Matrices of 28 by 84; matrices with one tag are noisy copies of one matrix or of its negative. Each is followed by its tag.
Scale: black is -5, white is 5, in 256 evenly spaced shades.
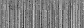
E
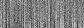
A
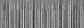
E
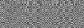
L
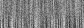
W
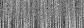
W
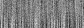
W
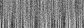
W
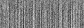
E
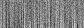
A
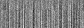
E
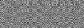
L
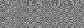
L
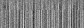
E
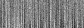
A
